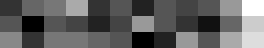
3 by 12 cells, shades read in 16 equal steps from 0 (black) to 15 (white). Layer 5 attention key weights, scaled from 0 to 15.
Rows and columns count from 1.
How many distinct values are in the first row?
9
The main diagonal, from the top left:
3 0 7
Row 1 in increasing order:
2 3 3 4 5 5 5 6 7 9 10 15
